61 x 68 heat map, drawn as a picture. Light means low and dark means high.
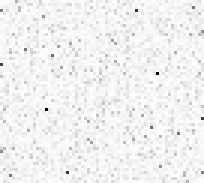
Odd rows or columns: none. Grain: fine. Symmetry: a half turn. Slope: none. Histogram: skewed, a long tail of high values. Stripes: none.
